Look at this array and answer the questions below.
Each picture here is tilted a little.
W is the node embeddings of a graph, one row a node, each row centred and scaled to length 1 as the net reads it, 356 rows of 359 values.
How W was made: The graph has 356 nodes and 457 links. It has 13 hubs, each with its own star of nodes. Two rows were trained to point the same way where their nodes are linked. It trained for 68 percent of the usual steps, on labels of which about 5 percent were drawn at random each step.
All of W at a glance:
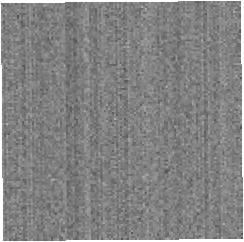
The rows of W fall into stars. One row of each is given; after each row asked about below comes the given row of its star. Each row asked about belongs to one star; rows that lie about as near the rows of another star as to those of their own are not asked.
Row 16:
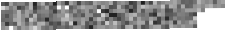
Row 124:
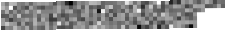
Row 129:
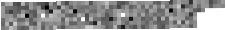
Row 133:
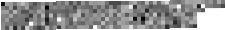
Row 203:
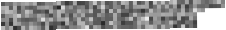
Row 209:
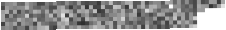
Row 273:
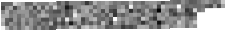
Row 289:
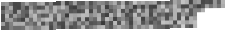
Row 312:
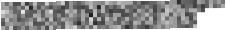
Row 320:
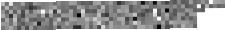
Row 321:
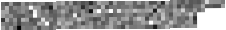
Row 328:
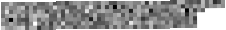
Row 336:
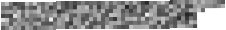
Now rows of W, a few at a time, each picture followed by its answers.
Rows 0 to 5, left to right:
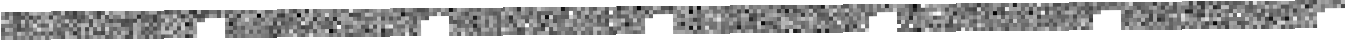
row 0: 289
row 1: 273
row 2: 124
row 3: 328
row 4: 289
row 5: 16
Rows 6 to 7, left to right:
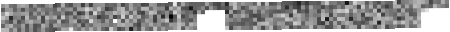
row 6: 273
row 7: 133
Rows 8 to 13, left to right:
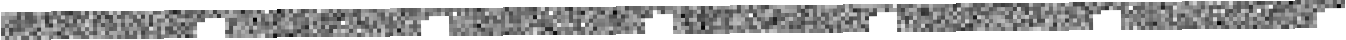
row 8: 129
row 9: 16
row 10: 203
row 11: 312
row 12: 320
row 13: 124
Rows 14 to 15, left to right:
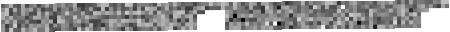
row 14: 321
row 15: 209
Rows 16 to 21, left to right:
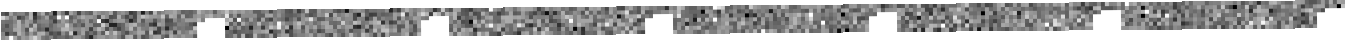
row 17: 133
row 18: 129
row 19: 129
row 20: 321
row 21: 328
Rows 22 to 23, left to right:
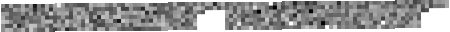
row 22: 321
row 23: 321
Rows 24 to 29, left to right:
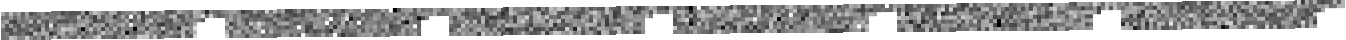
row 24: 133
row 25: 336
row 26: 16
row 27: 289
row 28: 312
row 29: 209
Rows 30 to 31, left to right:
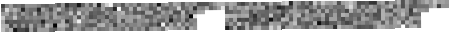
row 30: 209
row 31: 312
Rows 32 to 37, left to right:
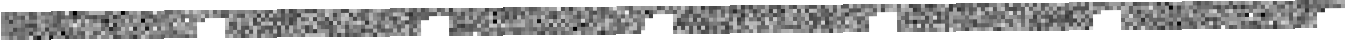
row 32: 133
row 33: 273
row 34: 133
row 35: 209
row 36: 209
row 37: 321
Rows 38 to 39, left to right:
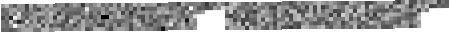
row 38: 289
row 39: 124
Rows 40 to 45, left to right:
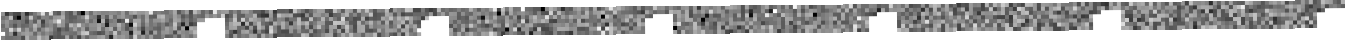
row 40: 289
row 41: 289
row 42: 321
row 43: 203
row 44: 129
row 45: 273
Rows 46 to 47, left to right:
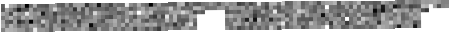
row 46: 328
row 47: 312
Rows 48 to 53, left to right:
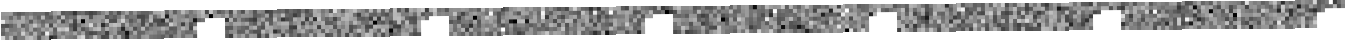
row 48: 336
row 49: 133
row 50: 124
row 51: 312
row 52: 203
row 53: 273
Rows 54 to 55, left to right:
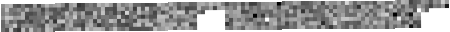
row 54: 312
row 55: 203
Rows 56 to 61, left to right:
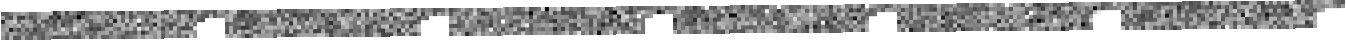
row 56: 203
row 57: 129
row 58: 209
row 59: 129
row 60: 133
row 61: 133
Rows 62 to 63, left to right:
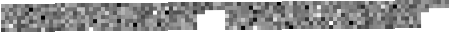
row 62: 320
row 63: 16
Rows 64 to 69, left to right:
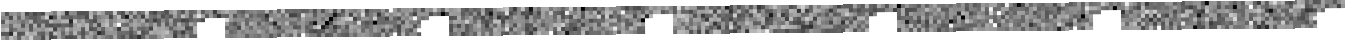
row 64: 203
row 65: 336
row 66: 312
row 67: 273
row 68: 124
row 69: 328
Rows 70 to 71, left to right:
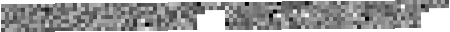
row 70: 320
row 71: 133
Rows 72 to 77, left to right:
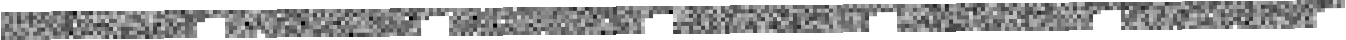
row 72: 273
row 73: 328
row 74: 133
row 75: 312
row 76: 203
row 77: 289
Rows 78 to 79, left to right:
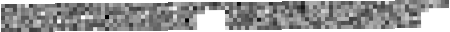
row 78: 289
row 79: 133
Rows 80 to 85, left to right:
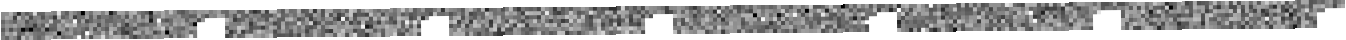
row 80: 312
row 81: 321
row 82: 320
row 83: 336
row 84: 133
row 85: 203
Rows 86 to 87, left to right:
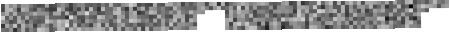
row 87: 203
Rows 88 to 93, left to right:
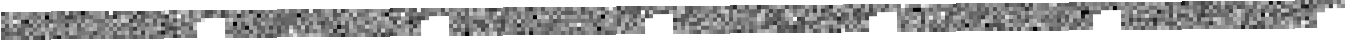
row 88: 133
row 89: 273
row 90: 321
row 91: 129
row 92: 328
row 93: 209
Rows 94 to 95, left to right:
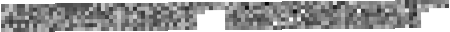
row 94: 209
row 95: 209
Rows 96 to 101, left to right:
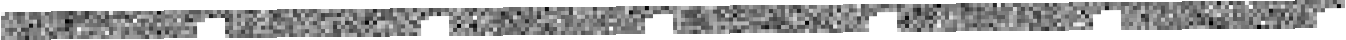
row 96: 209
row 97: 133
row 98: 328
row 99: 129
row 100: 209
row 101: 328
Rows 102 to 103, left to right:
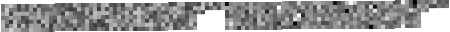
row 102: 328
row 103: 124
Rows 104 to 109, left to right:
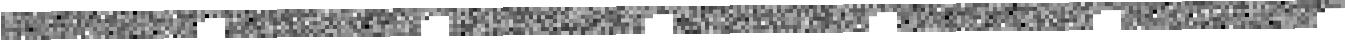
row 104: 312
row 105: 133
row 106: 133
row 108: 16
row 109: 321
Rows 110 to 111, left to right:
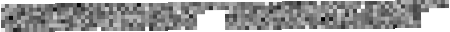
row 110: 209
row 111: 336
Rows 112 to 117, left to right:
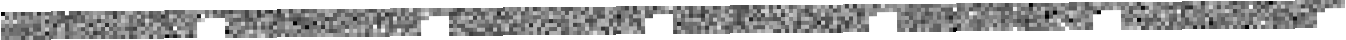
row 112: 133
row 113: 16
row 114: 320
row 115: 209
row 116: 312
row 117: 328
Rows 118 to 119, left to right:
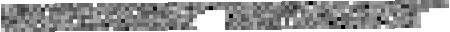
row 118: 336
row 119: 273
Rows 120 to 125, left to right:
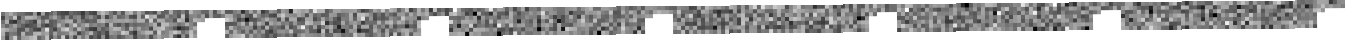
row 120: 321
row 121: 124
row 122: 16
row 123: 124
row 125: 16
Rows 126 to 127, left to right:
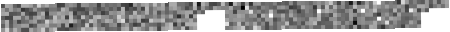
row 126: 129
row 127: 328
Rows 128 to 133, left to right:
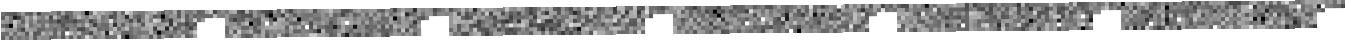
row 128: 273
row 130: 203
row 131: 336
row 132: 203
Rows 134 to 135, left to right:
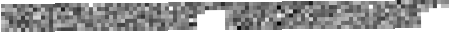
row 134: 124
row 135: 209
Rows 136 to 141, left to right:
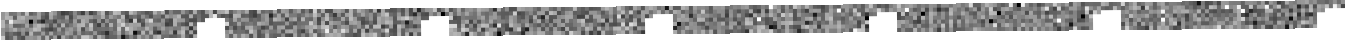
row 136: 273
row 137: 320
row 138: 16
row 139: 203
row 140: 124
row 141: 209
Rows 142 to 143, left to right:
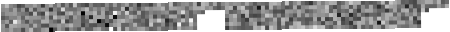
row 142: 336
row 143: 312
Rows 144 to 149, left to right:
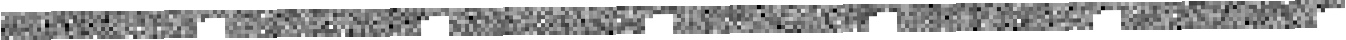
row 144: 133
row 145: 336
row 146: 124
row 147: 273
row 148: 312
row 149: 133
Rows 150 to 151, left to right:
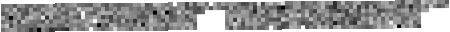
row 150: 320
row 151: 312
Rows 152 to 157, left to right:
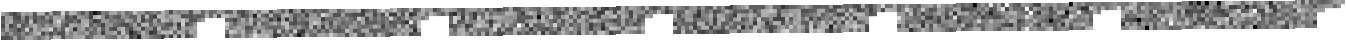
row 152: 289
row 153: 16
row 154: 289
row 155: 320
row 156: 209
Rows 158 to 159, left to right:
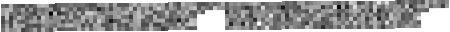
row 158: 129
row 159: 328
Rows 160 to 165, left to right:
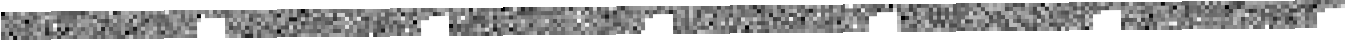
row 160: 133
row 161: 209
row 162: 133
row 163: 289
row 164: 273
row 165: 209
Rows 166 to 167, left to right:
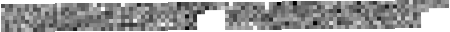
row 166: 203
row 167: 16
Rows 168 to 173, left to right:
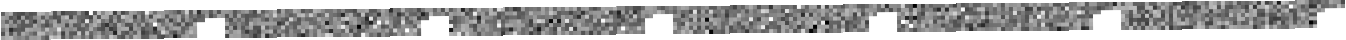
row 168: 129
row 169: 320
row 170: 16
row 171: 328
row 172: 289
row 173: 209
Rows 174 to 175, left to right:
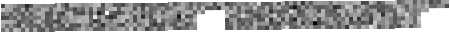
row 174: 124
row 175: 133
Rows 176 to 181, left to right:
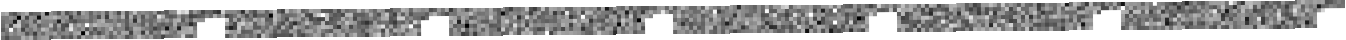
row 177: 320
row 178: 209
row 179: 124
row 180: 124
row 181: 133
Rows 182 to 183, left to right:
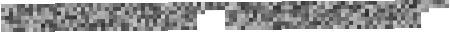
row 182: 336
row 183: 16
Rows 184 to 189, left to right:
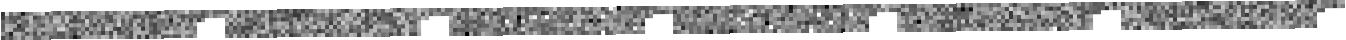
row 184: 289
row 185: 133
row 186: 321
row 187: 320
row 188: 273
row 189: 203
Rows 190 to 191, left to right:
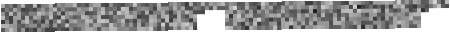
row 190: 320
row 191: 273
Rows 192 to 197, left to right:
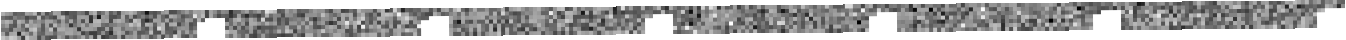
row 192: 336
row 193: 320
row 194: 273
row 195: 289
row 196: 273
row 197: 289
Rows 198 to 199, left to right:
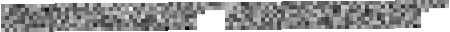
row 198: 129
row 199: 336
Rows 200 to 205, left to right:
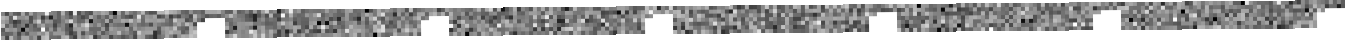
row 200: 321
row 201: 16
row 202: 16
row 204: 133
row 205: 124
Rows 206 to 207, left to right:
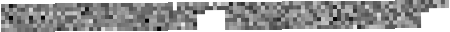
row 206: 320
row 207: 320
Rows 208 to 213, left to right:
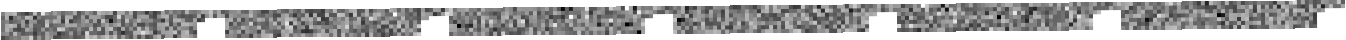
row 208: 312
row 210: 124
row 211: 209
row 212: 289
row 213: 312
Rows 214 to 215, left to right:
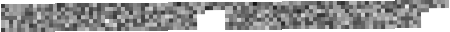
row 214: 124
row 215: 321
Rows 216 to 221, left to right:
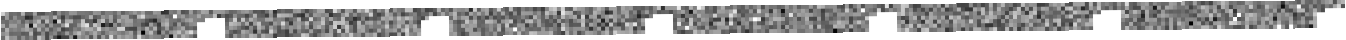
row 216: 320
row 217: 289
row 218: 273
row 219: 289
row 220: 336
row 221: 273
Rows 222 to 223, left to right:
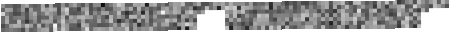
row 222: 289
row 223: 133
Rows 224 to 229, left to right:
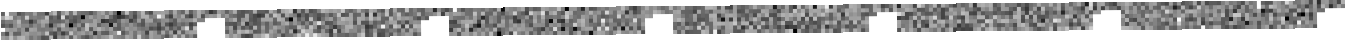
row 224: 16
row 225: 129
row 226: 16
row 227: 129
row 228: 124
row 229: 336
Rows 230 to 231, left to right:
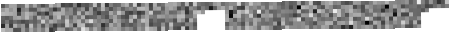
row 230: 209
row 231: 273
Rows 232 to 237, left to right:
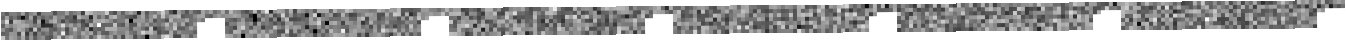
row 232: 328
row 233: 16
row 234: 16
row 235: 321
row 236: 289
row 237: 336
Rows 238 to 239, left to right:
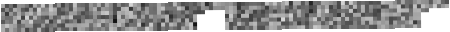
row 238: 320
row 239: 312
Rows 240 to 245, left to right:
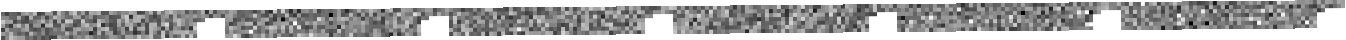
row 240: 320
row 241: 129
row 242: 289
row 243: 328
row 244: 336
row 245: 321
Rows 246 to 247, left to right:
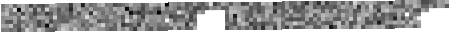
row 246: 273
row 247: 289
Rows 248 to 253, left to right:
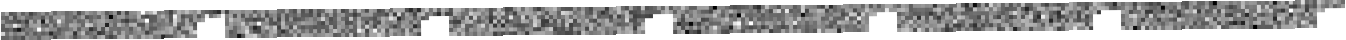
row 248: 289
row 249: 203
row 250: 273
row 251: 209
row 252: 16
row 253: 312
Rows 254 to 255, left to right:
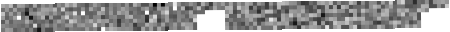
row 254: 320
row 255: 321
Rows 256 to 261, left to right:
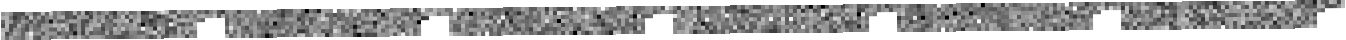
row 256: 336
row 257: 312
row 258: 328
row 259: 328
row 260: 129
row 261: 321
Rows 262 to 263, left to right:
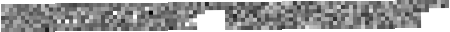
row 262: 336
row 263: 320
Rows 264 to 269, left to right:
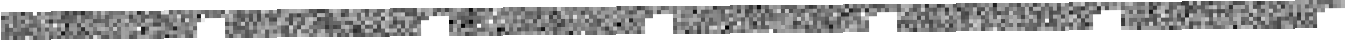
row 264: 133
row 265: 129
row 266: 129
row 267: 209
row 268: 209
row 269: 209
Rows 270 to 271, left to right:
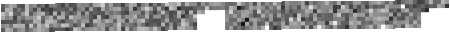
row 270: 209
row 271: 273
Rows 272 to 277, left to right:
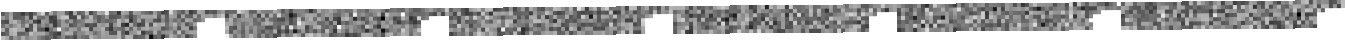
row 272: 16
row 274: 289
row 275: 312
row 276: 289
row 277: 129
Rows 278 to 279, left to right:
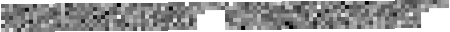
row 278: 16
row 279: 16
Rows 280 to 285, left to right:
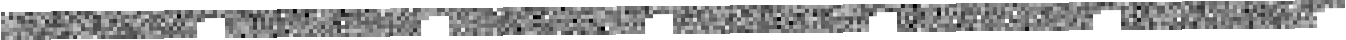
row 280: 203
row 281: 16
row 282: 321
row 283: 289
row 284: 289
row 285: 289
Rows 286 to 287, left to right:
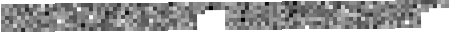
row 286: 336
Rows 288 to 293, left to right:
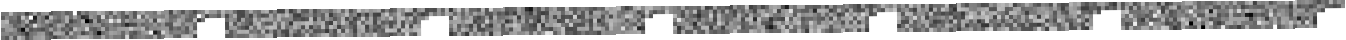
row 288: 321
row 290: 312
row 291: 321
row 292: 273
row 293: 321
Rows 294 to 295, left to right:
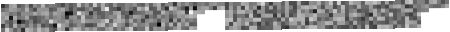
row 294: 209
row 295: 273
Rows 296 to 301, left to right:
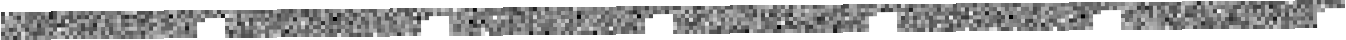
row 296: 203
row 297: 312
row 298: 328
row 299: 124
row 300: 273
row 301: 16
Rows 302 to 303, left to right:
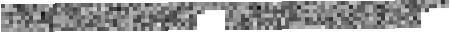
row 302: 16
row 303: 273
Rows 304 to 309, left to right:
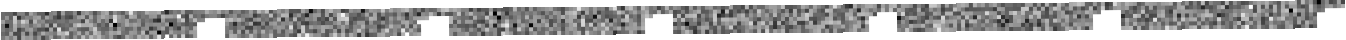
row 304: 273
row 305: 209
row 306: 133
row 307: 133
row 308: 129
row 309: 129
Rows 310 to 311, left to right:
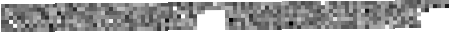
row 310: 289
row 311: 203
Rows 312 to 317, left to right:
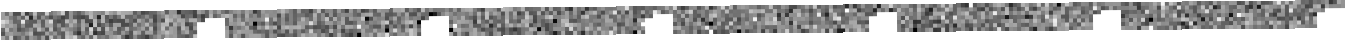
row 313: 203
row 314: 203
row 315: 320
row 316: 321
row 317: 16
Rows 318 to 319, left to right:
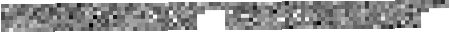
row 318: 16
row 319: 129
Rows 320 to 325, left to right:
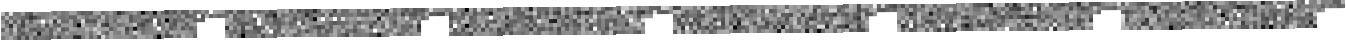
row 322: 289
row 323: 124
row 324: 321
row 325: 16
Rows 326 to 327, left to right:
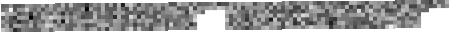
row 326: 209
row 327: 273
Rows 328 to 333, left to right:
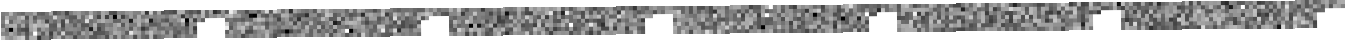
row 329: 16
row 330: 312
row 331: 203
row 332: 124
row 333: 320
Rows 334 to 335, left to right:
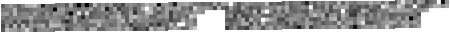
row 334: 209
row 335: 289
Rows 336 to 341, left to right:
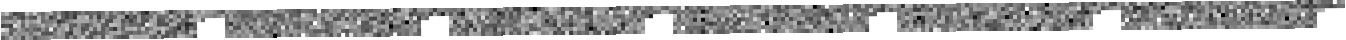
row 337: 336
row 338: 273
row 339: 320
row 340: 328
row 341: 289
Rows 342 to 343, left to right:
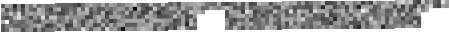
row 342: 133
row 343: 203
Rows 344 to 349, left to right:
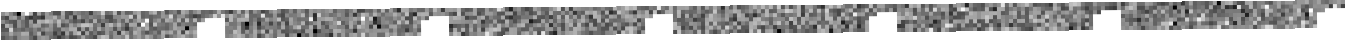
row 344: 289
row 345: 328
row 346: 209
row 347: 124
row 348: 203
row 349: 209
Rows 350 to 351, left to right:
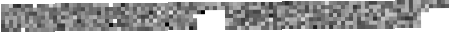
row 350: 312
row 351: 124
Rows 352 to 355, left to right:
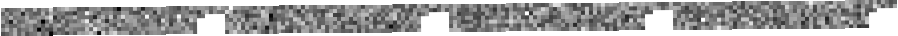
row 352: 320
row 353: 124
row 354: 129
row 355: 129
